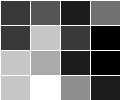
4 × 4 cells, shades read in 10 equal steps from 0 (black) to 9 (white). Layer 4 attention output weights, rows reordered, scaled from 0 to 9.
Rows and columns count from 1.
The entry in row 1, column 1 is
2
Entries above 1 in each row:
3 3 2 3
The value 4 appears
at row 1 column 4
